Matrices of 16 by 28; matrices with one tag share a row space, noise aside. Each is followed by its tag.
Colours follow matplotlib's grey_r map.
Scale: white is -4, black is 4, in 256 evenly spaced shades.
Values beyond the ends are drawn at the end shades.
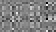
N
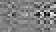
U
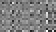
N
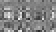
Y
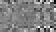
U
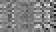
U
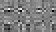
Y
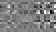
U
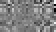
U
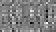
N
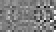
U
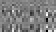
N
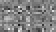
Y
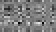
Y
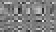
Y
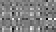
N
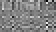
N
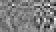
U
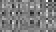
N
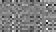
N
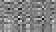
Y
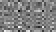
Y
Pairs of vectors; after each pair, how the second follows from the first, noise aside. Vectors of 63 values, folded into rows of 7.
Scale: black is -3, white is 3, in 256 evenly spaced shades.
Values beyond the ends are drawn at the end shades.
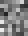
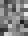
reversed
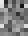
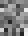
reversed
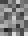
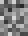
reversed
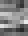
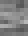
shrunk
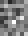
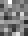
wrapped around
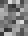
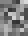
wrapped around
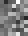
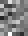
reversed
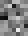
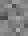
shrunk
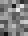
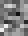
wrapped around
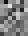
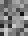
wrapped around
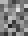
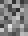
reversed
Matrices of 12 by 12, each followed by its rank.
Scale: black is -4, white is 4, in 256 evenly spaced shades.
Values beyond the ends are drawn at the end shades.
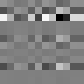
one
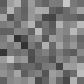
full rank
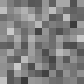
full rank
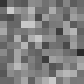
full rank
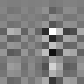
one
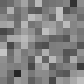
full rank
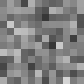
full rank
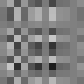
one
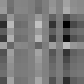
one
